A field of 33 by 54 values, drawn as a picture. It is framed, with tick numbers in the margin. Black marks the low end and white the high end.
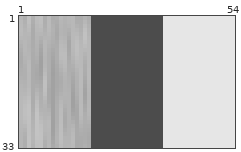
It is made of 1 by 3 panels. Panel 1,1: high, streaked downward, faint in contrast. Panel 1,2: low, flat. Panel 1,3: very high, flat.
